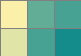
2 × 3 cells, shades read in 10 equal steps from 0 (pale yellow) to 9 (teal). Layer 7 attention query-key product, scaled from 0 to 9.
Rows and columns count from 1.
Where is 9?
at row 2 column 3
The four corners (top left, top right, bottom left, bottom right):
0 7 1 9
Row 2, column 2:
7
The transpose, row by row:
0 1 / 6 7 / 7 9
